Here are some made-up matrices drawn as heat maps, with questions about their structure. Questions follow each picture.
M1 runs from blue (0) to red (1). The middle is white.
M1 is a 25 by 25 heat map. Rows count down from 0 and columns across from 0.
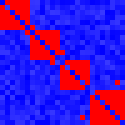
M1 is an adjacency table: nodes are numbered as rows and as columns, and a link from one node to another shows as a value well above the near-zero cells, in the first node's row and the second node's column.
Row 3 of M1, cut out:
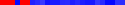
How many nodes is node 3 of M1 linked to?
5
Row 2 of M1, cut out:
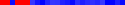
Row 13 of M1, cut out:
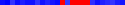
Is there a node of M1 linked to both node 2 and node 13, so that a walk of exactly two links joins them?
no
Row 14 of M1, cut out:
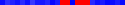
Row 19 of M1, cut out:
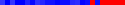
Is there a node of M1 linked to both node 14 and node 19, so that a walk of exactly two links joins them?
no
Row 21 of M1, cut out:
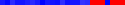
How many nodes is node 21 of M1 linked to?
6
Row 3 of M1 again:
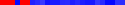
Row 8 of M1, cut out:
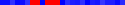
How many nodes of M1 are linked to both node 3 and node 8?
0
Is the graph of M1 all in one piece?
yes
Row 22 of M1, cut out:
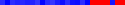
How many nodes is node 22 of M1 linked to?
6
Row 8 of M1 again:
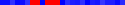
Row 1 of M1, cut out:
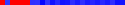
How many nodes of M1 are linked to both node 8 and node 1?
0
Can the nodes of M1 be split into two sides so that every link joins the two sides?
no
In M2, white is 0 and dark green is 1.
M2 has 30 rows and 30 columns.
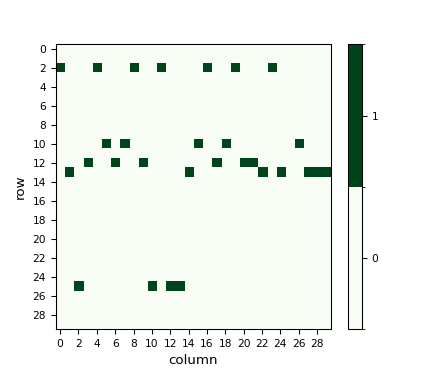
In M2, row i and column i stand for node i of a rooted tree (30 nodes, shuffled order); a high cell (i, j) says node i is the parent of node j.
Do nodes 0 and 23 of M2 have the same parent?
yes
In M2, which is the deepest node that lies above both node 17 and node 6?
12
